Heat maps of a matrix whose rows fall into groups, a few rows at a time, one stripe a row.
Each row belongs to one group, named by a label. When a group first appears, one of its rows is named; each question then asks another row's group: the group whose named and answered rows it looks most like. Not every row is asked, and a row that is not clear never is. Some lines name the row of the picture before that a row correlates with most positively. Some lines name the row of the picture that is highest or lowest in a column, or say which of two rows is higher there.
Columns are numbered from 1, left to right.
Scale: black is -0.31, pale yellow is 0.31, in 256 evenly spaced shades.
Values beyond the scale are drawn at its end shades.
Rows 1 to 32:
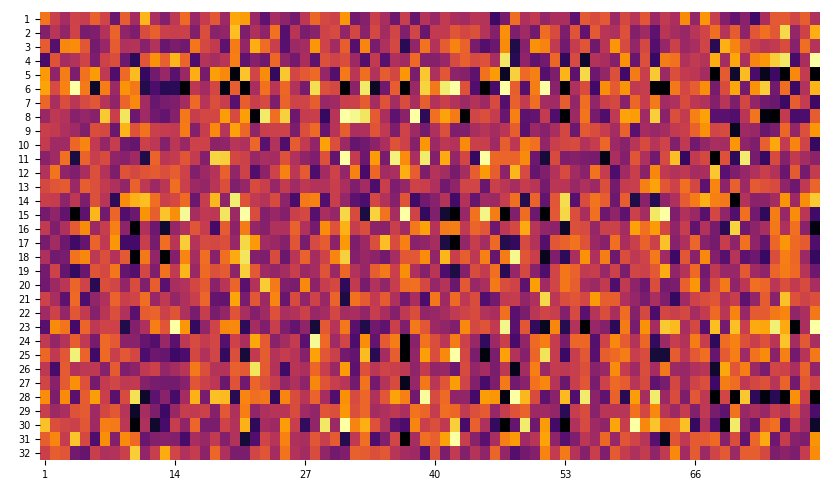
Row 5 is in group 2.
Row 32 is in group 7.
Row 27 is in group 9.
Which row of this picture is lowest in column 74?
8
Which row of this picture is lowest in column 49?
14
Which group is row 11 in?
2
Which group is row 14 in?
7
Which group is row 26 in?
9
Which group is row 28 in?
2
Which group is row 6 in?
9
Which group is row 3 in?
9
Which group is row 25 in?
9
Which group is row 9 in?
7
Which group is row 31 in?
9
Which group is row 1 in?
7
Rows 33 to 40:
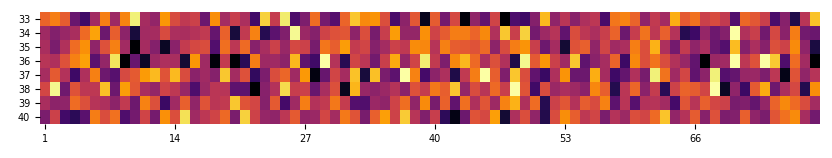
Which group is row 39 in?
7
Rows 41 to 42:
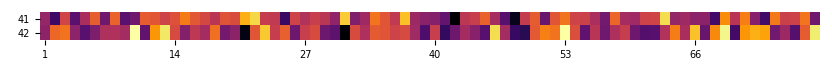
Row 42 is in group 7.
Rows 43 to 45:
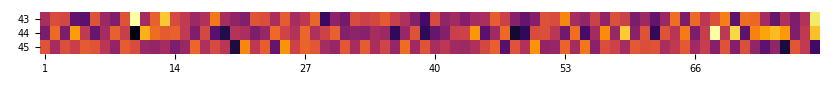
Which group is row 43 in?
7
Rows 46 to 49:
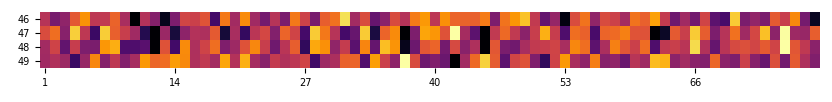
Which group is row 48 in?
9
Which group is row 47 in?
9
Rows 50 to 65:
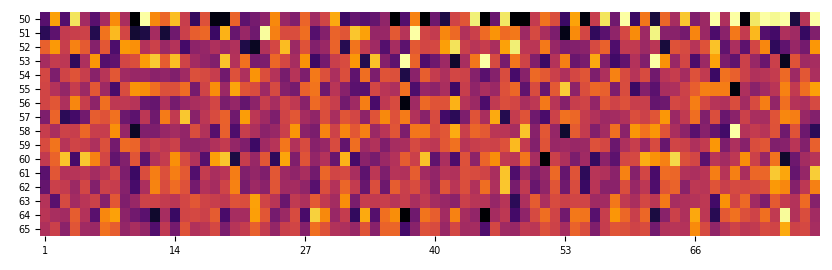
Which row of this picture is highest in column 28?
64
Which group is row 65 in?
9
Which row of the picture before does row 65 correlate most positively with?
48
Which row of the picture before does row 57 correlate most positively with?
49
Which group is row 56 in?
9
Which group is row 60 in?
2
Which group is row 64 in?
9
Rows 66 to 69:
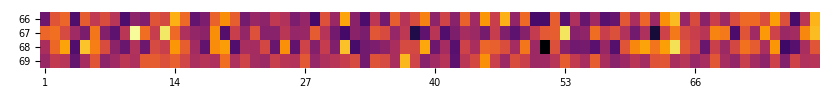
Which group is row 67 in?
7
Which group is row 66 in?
2
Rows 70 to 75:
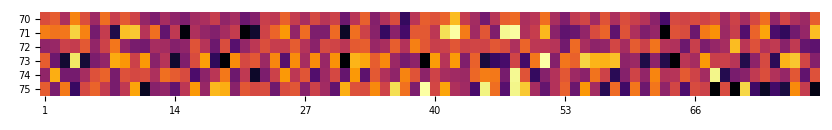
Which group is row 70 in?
9
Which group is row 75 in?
2
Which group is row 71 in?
9
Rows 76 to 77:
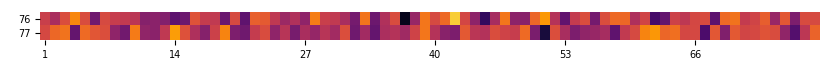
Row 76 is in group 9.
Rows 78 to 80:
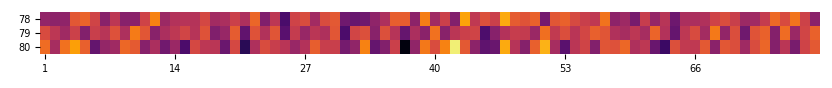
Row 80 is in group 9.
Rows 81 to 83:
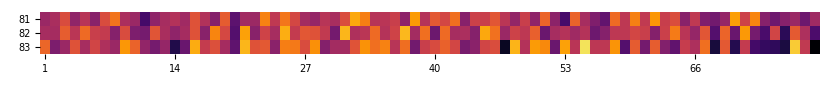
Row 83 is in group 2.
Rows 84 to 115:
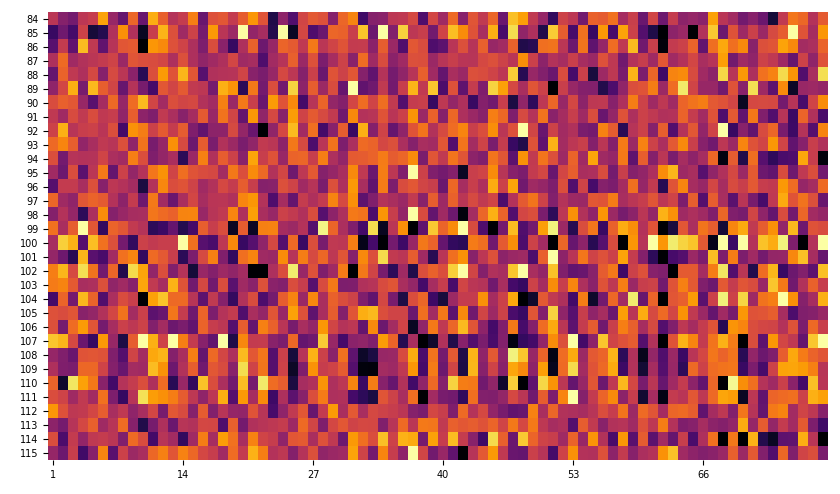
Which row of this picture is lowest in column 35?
102
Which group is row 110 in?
9
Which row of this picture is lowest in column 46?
110
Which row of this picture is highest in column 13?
107
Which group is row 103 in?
7
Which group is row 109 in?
7
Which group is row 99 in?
9
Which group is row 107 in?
7
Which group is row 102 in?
9
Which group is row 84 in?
7
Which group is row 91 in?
2
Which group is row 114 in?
2
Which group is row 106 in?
9
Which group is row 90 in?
7
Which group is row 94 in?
2
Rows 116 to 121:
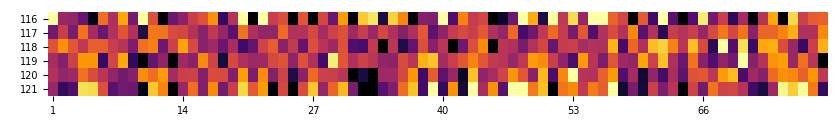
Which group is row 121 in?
7
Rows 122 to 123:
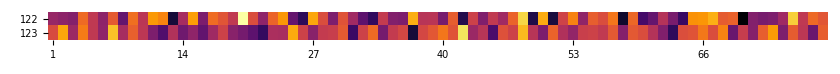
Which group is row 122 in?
7
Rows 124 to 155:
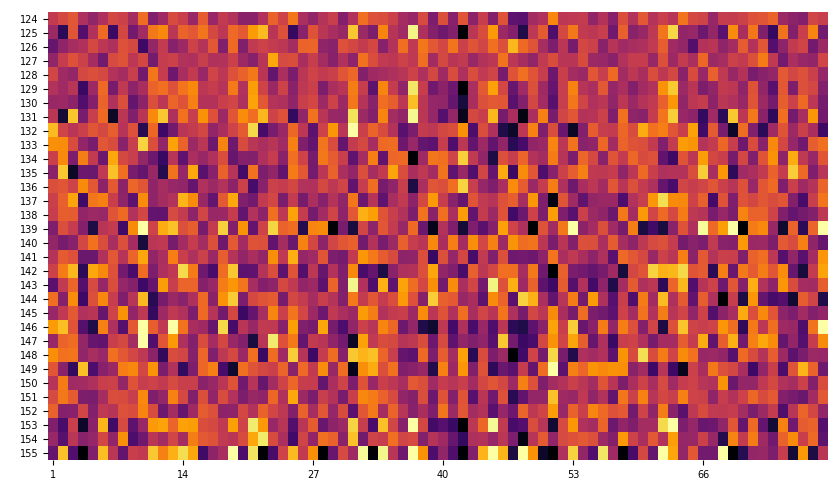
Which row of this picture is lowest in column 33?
155
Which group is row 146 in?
7
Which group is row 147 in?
7
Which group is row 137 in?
2
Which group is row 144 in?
2
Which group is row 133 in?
7
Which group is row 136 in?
9
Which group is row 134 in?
9
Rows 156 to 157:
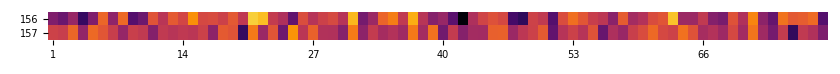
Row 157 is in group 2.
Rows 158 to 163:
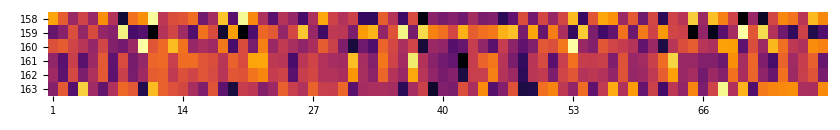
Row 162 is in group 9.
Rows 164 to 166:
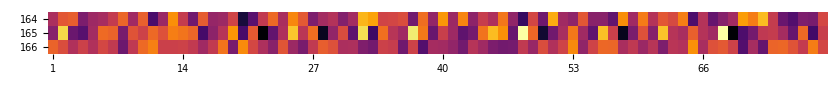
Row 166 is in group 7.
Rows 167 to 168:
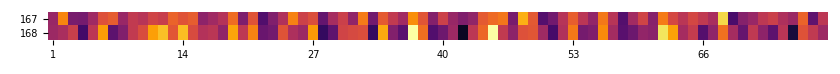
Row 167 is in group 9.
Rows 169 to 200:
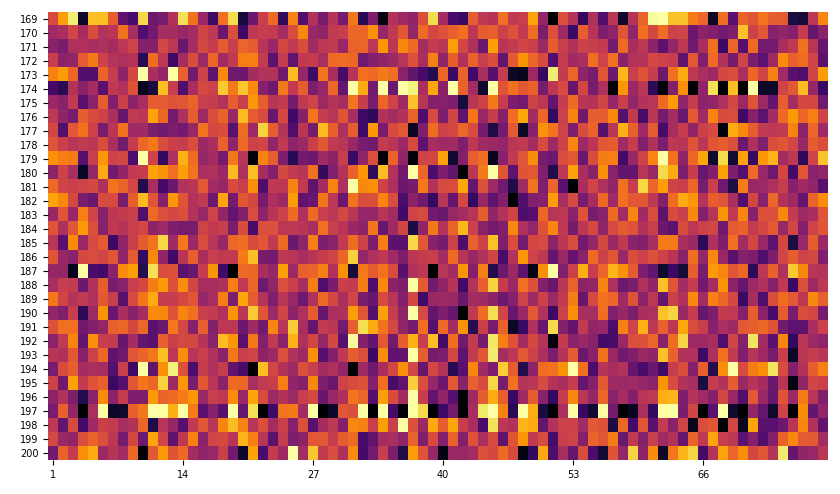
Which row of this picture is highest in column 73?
194
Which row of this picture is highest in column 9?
187
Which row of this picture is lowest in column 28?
197
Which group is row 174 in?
2
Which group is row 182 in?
7
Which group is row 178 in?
7
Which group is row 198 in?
2
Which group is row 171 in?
2
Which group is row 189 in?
7
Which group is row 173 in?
7
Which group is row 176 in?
7
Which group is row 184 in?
9
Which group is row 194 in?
7
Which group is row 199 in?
7
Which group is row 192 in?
2
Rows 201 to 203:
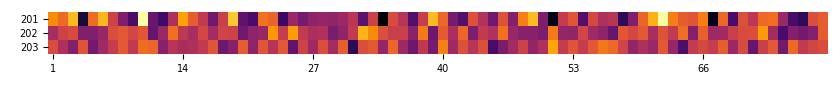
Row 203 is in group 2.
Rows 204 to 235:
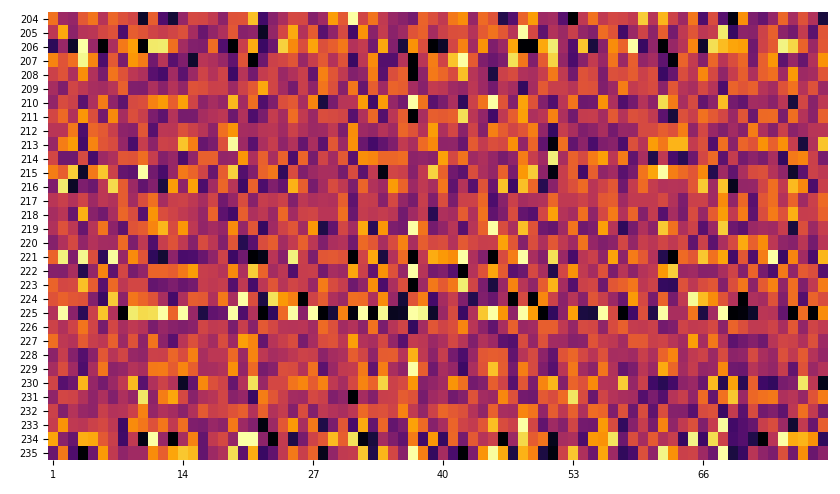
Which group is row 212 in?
2
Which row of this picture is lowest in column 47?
224
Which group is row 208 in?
9
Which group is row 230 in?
2
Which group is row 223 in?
9
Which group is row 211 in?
9
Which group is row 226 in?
9
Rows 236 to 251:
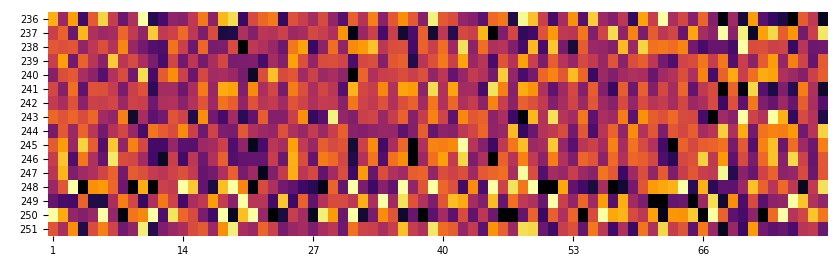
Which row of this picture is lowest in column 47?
250
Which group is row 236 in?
2
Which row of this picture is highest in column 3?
248
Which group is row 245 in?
9
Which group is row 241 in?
2
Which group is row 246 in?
9
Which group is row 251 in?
2
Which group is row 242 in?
2
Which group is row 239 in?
9
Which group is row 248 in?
2
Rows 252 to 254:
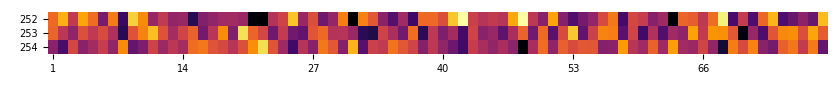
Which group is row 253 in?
7
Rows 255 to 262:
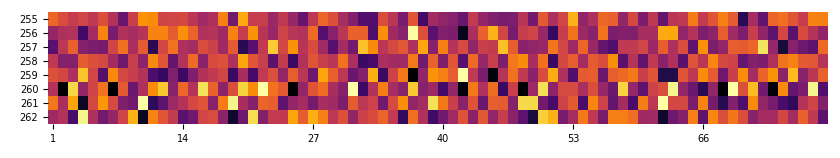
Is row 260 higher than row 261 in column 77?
Yes
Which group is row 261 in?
2
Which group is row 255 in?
7
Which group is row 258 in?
7
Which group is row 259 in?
9
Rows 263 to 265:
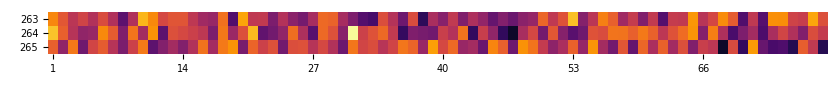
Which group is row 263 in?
7
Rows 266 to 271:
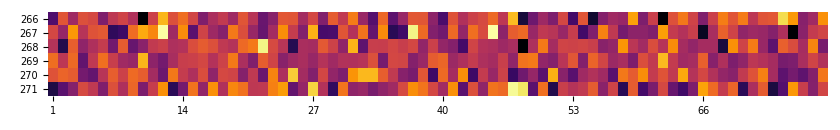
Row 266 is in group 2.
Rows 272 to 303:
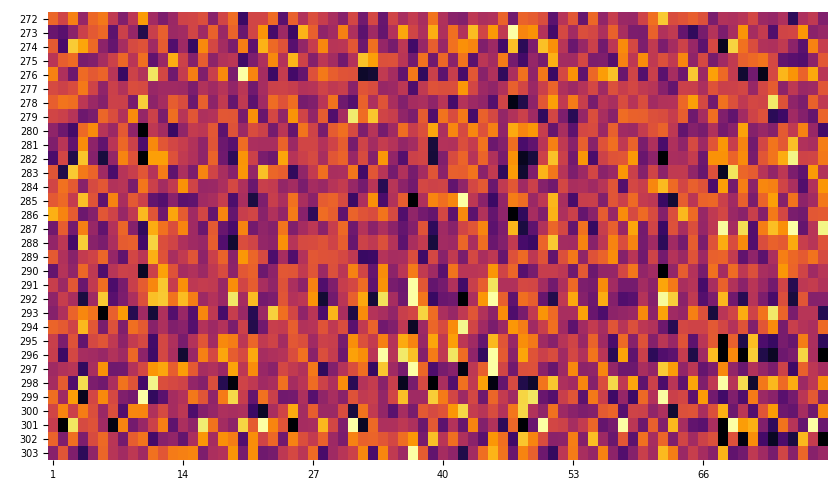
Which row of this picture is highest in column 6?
292
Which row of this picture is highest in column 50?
301
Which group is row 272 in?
2
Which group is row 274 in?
9
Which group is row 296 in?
2
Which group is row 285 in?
9
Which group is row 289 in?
7
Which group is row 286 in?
7
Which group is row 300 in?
9
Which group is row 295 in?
2
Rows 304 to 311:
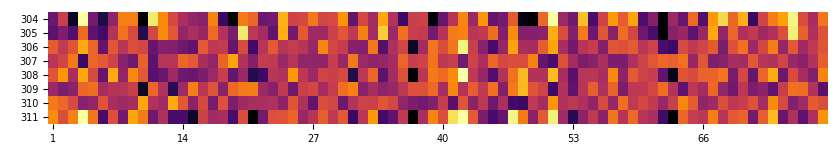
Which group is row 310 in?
7
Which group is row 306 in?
9
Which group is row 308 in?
9
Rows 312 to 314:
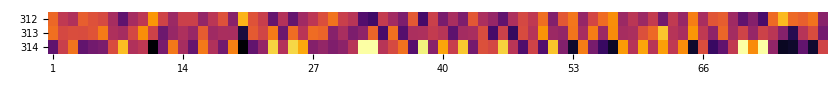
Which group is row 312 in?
7
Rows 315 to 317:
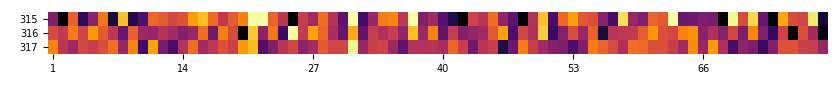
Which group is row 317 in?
7
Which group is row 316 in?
2
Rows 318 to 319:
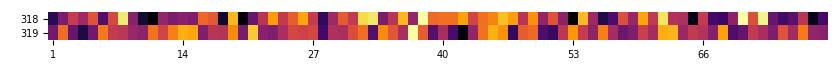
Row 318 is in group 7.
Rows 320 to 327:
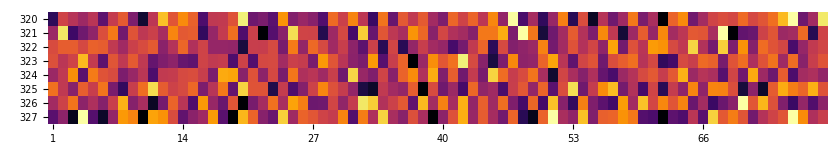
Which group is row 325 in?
7
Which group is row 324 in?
2
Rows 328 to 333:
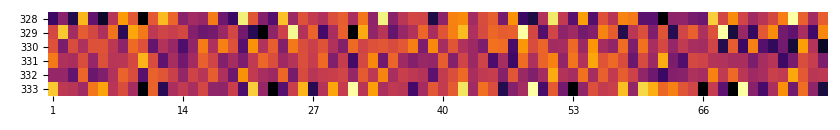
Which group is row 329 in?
9
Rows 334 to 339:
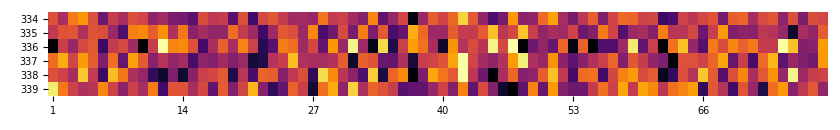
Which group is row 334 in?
9
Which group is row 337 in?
9
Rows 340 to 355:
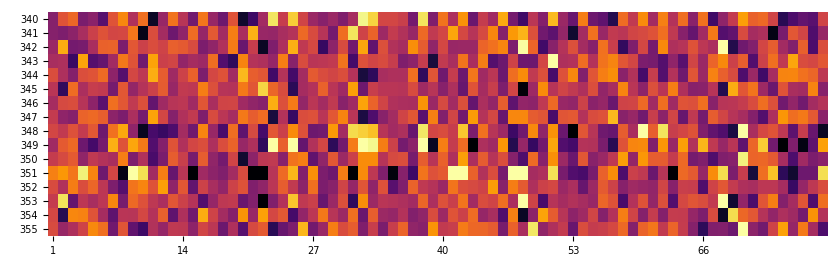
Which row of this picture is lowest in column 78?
348
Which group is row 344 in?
7
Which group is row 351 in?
9
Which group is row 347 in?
7
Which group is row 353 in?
9
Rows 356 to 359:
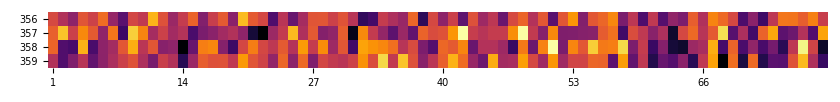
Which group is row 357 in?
9
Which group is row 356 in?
7
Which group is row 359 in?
2
